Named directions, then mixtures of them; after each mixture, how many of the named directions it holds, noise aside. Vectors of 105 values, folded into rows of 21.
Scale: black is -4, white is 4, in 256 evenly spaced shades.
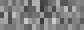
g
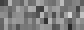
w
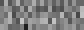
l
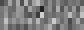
three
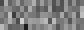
one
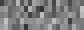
three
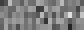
one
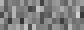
three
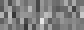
two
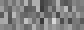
one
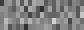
three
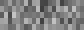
one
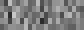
three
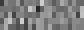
three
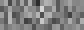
two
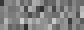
three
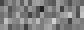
three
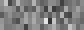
three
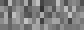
two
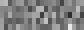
one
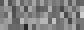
one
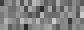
three
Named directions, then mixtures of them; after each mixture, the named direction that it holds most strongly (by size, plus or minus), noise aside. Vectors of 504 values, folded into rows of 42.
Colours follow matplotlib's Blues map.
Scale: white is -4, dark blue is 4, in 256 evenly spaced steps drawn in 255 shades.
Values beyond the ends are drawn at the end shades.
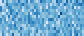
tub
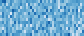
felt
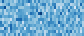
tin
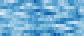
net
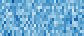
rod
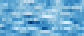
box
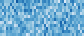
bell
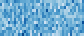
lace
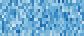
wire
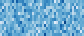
bell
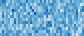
felt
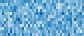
rod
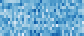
lace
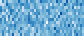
tub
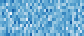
felt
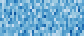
lace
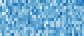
tub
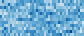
tin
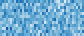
bell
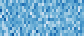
tub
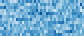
tin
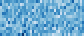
lace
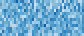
lace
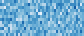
tin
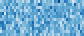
bell
